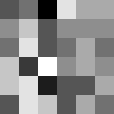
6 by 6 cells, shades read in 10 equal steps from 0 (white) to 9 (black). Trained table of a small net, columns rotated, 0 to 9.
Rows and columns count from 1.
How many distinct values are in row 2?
3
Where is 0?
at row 4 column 3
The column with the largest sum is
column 3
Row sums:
27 24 25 20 26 23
